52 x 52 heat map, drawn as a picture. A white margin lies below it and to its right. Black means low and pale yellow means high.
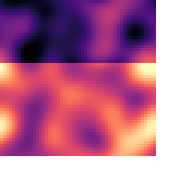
The bottom part is higher, past a seam about 40% of the way down. The bottom right is the ninth with the highest average. No lone cell stands out from its neighbours.
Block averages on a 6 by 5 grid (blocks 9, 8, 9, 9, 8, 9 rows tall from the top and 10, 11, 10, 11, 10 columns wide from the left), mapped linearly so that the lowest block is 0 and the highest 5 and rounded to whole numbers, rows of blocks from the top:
10121 | 10121 | 32224 | 43433 | 43344 | 33345
